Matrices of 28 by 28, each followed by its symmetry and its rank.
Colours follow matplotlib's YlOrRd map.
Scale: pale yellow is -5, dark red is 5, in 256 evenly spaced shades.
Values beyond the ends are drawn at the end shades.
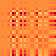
symmetric, rank one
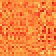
neither, rank five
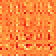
neither, rank three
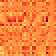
neither, rank three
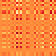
neither, rank one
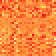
neither, rank five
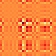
symmetric, rank one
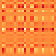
neither, rank one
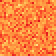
neither, full rank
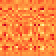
neither, rank three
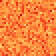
neither, full rank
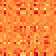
neither, rank three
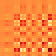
symmetric, rank one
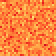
neither, full rank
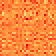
neither, rank five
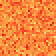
neither, full rank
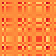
symmetric, rank one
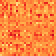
neither, rank five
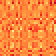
neither, rank three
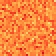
neither, full rank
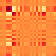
symmetric, rank one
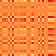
neither, rank one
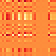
neither, rank one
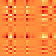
neither, rank one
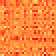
neither, rank five
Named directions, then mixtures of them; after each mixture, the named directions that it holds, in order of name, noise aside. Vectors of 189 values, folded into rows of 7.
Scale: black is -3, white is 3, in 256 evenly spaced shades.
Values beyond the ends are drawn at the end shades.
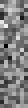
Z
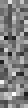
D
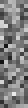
D, Z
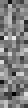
D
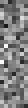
D, Z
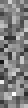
D, Z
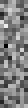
Z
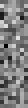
Z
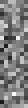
D, Z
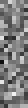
D, Z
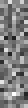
D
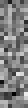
D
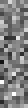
D, Z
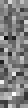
D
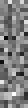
D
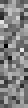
Z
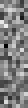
D, Z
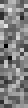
Z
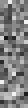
D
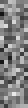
D, Z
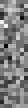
Z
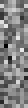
Z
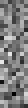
D, Z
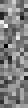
Z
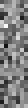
Z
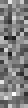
D
